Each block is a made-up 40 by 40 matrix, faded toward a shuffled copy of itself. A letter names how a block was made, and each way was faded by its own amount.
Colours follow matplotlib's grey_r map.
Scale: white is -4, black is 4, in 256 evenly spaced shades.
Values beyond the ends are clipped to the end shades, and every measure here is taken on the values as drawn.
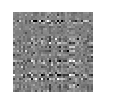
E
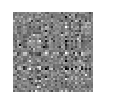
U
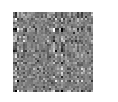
E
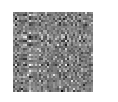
U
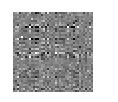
E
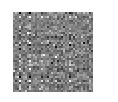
U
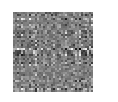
E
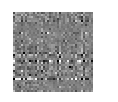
E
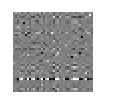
E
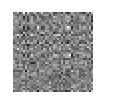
U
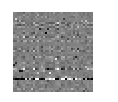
E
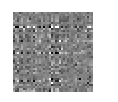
E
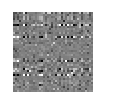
E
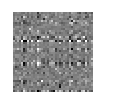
E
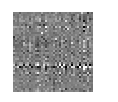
E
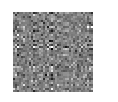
U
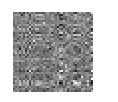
U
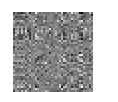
U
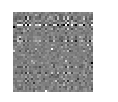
E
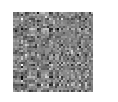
U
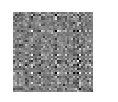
E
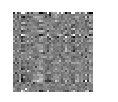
E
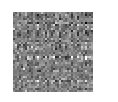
U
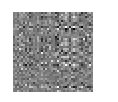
U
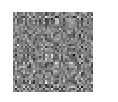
U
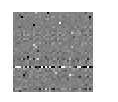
E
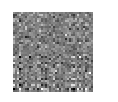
U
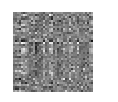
U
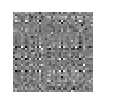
E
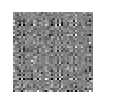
E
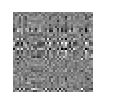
E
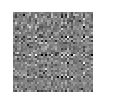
U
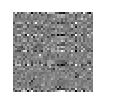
E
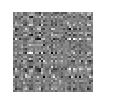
E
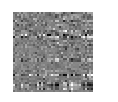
E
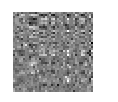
U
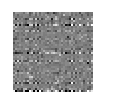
E
